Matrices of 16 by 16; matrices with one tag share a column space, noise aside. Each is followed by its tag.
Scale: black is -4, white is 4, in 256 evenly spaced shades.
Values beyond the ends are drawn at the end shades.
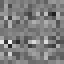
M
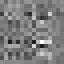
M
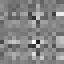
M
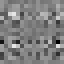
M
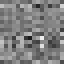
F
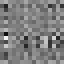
F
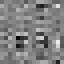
F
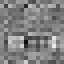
F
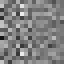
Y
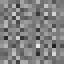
Y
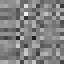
Y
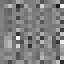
F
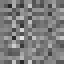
Y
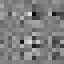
M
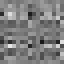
M
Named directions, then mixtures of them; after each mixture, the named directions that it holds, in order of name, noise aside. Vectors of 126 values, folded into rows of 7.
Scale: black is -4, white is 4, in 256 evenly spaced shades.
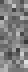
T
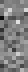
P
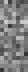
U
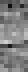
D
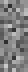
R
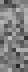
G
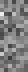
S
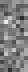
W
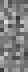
U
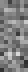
P, T, U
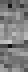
D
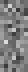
R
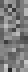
R, T, W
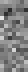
G, P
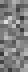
W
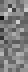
P, R, T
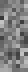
G, T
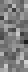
R, T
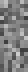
G, R, T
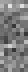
D, W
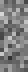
G, S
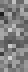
S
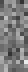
T, U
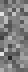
G, S, T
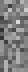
P, R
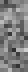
G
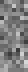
T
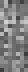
U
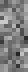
G, T, W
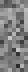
G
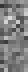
G, R, W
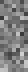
T
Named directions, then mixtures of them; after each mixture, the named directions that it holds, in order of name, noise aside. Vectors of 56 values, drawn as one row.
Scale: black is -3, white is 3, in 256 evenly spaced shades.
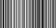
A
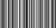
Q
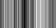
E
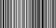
A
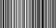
A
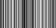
A, E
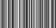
Q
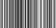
A, Q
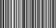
A, E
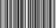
Q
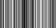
A, E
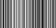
A
